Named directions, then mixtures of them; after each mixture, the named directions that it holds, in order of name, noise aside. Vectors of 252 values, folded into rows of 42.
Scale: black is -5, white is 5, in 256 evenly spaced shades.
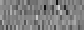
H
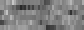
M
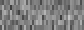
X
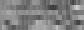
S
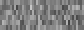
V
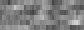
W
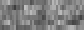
S, W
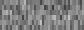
H, V, X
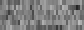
S, V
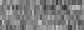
H, S, V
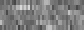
M, V, X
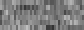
M, V, W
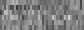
M, V, X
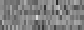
H, S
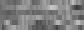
S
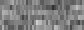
S, X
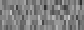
H, V, X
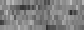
M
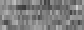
M, S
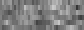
S, W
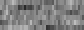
M, W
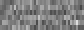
S, V, W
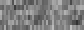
W, X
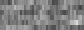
W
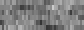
M, S, X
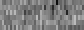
H, S, W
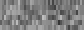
S, W, X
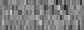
H, V, X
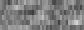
W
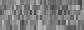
S, V, W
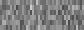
V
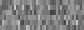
V, W
